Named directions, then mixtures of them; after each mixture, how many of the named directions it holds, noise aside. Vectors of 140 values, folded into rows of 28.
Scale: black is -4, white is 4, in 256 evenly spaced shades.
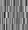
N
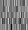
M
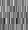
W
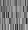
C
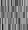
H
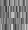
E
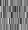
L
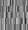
two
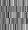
three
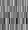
two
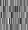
two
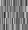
one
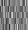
three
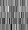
two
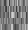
one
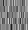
one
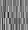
three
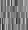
three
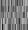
one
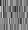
one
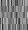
one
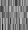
three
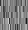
two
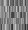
one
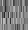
three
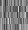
three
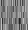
two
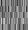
two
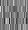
three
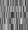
two
